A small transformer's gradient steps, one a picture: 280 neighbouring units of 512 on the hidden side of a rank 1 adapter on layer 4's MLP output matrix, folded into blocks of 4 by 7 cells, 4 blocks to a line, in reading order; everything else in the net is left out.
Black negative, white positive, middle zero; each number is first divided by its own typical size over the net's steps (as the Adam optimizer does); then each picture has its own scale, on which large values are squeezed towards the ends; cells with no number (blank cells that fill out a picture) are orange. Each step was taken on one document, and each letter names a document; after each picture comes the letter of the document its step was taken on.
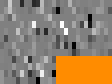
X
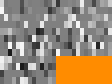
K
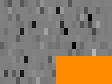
X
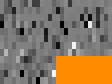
X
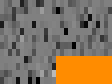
X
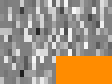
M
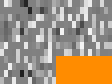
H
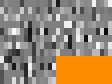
K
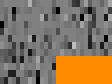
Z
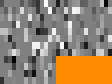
M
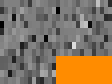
Z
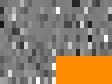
Z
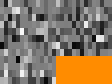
H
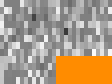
K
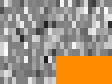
H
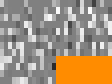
K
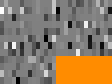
Z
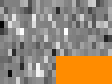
Z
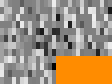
K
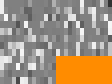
K
